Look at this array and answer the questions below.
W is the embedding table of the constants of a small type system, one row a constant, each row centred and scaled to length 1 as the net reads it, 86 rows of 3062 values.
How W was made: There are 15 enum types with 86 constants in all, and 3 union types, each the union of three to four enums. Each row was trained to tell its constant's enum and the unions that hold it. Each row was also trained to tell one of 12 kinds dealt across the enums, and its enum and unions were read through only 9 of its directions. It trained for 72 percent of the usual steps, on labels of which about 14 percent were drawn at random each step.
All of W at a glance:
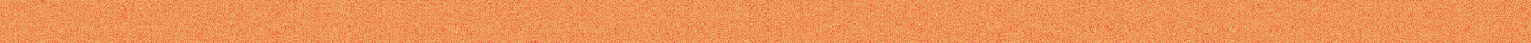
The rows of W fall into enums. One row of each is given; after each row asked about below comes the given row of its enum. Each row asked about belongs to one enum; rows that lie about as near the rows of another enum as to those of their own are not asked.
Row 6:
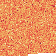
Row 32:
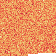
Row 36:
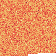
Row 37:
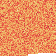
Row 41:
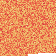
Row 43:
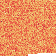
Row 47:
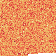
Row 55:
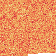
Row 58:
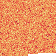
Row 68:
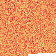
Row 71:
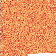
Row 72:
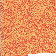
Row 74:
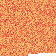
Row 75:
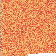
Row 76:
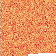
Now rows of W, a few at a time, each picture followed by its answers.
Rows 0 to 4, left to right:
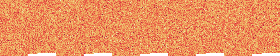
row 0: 55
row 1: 71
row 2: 36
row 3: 43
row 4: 76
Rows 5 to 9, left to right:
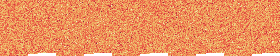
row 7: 68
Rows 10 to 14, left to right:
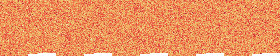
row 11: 36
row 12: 36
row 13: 68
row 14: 75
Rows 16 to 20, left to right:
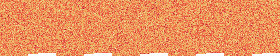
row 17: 37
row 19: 37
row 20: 43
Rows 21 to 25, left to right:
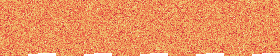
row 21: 36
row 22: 36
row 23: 68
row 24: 55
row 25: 75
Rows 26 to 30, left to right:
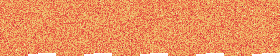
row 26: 58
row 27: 32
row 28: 41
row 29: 32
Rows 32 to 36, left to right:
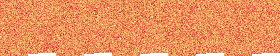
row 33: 32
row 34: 47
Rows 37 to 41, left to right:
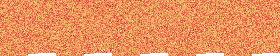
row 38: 68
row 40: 71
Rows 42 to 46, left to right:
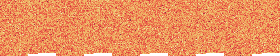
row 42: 32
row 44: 37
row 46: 58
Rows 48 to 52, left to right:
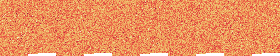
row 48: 47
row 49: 58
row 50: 71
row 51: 43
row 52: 37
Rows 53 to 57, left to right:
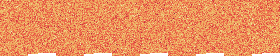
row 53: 37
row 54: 43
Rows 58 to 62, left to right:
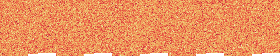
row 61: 55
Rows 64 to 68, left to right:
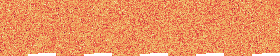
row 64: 75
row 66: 41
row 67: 74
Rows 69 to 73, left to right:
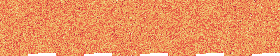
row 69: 41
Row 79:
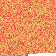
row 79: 72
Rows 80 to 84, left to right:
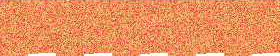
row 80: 75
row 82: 32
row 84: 75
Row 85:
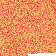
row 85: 68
